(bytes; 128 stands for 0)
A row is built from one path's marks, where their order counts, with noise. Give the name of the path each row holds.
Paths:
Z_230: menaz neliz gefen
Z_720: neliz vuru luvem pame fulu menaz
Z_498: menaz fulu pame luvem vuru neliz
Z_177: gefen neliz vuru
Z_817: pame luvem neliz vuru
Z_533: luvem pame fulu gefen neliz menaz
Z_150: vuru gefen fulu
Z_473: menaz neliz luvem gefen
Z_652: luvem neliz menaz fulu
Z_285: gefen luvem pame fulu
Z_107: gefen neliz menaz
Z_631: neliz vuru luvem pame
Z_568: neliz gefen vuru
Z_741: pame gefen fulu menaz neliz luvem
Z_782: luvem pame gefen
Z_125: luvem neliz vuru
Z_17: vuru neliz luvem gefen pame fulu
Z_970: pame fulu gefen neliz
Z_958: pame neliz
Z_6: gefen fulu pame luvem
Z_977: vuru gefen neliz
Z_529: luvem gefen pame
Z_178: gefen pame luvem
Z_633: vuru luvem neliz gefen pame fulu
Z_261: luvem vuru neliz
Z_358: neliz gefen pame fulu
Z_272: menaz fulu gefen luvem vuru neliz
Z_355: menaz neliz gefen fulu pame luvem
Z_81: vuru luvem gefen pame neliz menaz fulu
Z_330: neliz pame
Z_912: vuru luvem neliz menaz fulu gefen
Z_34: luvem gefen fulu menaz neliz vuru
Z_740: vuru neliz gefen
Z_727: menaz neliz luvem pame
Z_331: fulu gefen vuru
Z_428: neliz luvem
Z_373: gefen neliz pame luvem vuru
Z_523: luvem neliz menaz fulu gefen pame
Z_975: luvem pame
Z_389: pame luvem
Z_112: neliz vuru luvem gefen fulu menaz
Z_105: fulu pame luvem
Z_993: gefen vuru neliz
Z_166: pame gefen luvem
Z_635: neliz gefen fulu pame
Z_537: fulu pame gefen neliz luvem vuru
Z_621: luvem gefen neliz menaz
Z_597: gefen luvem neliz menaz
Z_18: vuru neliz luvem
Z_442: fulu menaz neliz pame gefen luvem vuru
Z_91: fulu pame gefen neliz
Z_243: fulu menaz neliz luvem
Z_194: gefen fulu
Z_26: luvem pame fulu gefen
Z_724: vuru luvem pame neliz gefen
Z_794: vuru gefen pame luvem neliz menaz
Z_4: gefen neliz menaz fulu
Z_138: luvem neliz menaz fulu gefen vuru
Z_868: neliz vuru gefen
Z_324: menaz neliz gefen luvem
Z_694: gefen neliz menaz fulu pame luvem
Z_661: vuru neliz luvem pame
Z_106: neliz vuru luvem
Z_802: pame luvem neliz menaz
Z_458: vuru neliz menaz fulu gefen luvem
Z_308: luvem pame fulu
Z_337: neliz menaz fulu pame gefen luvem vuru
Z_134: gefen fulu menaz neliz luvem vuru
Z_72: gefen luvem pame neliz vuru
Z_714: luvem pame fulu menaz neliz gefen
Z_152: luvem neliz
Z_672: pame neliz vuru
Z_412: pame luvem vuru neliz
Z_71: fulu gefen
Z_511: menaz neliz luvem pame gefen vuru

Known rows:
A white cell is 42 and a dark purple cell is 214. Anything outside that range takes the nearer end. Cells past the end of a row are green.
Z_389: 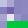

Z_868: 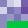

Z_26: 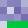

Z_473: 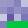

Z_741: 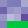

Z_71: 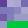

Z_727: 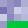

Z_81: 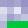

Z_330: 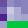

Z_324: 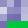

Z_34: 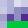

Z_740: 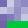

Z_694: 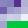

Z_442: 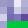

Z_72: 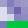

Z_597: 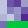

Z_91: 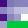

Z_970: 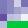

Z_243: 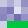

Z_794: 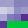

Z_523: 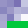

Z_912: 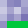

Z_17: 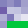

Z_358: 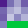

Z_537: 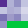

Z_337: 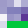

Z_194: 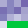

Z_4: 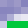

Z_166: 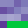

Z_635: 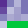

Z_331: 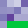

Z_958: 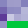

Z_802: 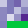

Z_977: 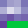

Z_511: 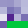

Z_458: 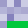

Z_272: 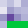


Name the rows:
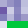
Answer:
Z_308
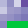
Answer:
Z_993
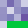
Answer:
Z_533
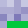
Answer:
Z_152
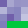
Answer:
Z_230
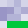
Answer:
Z_652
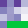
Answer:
Z_355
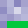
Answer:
Z_661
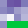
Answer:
Z_285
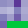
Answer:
Z_782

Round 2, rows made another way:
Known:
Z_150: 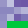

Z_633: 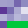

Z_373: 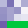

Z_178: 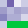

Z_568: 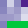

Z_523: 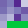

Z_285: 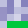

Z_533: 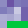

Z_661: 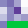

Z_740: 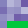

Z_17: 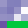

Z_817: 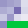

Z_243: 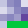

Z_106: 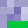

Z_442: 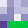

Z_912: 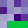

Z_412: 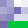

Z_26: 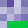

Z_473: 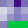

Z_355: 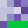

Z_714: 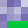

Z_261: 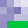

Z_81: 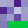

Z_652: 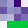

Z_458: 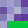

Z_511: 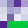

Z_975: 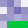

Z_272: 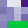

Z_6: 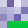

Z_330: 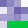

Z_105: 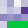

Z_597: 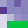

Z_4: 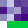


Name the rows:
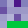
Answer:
Z_138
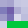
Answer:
Z_720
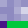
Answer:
Z_724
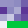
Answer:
Z_107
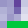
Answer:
Z_125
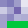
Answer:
Z_18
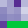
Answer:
Z_34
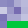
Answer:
Z_529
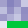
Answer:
Z_308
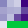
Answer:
Z_71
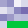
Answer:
Z_389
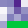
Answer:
Z_727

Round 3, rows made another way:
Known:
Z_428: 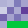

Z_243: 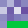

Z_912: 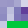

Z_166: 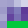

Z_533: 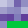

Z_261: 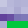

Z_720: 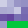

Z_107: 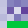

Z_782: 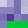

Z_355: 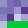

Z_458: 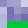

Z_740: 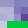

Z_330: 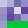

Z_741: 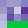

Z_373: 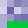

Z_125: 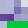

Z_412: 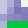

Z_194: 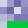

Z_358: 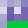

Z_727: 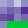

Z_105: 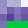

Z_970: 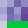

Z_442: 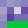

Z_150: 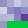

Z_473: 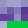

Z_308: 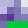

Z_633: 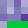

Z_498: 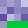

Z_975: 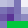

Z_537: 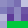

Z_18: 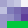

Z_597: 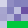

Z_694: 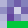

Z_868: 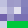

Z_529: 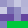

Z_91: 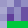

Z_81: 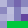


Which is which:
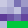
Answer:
Z_112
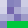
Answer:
Z_285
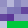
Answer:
Z_152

